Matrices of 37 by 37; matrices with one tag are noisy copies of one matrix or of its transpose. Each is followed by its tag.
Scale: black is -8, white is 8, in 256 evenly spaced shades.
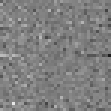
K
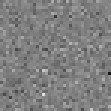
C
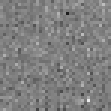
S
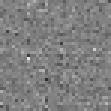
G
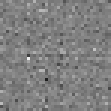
G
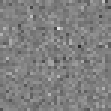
G
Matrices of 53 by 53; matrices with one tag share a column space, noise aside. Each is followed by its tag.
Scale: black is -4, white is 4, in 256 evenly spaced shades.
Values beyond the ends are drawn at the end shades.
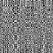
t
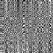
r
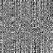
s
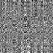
s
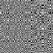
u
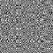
u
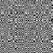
u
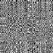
r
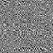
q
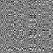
q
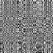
r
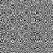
u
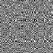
u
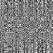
s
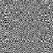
u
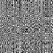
r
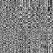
t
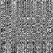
r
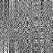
s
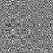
q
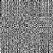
s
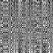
s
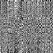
r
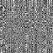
t
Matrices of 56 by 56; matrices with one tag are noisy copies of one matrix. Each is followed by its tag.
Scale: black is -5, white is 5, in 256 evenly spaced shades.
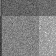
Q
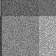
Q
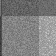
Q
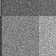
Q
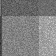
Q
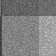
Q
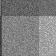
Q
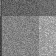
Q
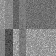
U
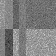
U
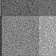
Q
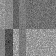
U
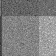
Q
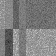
U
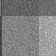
Q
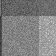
Q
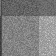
Q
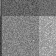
Q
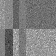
U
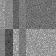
U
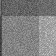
Q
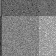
Q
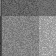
Q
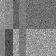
U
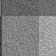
Q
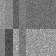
U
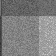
Q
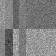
U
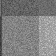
Q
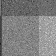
Q
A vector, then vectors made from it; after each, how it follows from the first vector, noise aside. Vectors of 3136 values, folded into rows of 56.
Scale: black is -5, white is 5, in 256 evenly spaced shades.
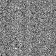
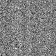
copied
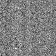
copied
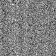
wrapped around
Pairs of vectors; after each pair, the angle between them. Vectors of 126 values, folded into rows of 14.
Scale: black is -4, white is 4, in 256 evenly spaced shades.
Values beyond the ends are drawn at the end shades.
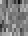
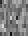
partly opposed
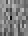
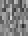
partly opposed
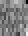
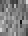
partly opposed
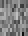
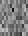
orthogonal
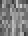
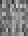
nearly parallel
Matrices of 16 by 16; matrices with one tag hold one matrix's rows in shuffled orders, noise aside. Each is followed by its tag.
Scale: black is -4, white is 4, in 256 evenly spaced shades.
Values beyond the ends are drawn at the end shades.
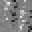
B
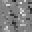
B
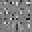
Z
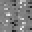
B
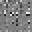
Z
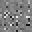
Z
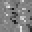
B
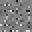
Z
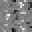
B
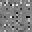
Z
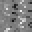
B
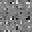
Z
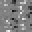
B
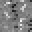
B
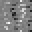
B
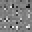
Z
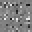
Z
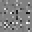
Z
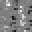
B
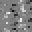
B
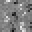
B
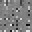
Z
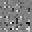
Z
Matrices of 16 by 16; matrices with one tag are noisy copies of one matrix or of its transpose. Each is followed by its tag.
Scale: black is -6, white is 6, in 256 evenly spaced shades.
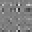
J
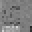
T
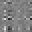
J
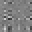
J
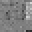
T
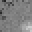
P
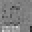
T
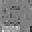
T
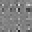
J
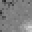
P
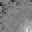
P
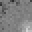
P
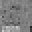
T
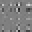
J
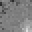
P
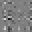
J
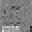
T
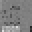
T
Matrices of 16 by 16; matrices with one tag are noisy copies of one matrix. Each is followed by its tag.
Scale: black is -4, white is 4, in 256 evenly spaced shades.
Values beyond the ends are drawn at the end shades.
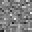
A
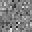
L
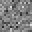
L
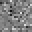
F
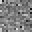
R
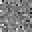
R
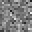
A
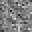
A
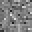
A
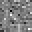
A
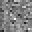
A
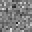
L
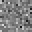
R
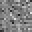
A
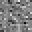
A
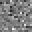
F
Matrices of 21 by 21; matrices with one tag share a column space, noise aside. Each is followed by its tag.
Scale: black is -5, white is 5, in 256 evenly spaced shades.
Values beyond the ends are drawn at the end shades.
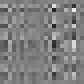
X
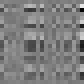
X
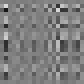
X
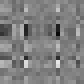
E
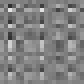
X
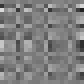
X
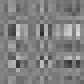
E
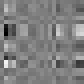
E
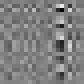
X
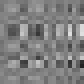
E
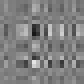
E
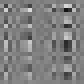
X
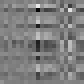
X
